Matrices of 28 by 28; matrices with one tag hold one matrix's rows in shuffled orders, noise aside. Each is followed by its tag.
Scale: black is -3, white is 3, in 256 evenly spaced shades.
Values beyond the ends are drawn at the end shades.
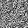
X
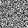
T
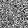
T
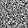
X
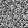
T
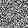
T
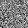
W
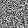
X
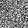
T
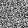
T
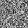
X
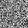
T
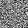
T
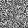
W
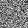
T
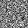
X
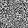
W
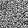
T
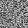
T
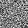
T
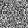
W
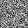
X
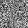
W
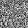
W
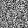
X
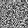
X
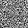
W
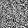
X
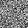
T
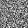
X
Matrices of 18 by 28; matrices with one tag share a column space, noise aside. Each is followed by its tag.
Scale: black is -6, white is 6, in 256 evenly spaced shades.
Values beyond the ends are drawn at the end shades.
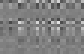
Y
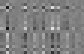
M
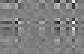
Y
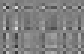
M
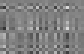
M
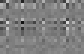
Y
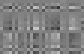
M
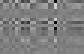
Y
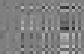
M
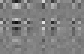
Y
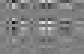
Y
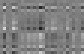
M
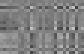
M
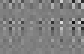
Y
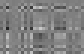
M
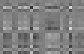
M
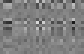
Y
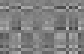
M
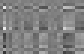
M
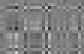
M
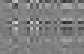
Y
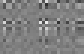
Y
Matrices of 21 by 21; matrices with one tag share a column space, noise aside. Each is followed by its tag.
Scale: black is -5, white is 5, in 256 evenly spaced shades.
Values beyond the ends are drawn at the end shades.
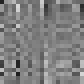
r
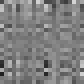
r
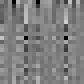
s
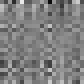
r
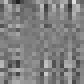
r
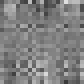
r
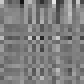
s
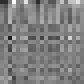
s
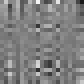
r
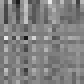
s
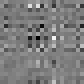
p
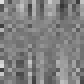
r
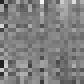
r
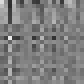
s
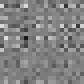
p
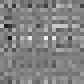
p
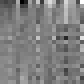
s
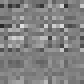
p
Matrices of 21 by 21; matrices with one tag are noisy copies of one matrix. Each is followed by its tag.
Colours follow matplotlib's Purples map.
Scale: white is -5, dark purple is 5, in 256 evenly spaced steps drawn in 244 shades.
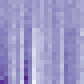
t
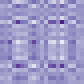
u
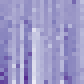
t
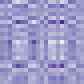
u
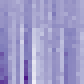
t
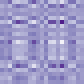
u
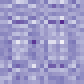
u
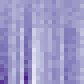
t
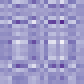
u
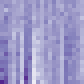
t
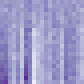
t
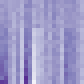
t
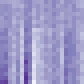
t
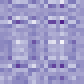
u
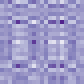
u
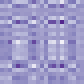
u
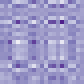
u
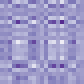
u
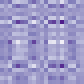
u
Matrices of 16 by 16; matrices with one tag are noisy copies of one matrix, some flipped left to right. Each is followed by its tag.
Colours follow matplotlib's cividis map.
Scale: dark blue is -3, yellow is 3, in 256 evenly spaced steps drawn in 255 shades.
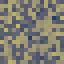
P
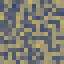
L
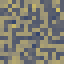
L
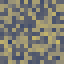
P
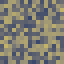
P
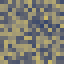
P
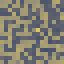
L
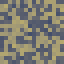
P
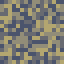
P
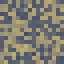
P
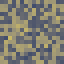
P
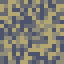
P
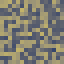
L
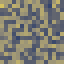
L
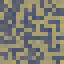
L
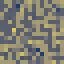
L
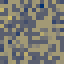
P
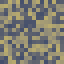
P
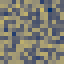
L
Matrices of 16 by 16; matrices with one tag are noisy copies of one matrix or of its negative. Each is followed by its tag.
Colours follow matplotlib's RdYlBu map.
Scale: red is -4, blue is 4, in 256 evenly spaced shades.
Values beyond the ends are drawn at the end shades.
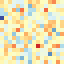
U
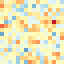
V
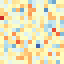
U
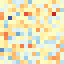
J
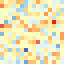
V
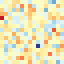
U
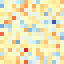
V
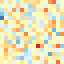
U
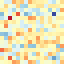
J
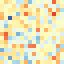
J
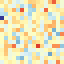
U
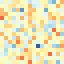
U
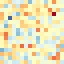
J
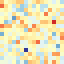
V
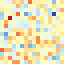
J
